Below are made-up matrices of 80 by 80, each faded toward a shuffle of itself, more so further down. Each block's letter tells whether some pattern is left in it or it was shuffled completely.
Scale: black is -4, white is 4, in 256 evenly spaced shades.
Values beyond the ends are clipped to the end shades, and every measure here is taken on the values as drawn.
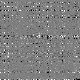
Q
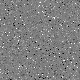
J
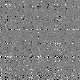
Q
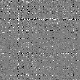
Q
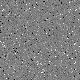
J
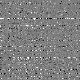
Q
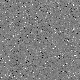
J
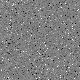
J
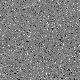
J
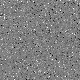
J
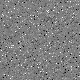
J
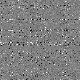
Q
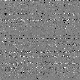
Q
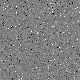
J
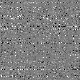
Q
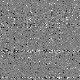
Q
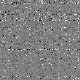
Q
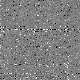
Q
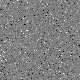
J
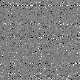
Q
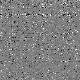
Q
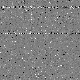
Q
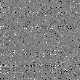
Q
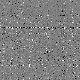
Q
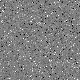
J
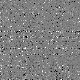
Q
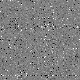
Q
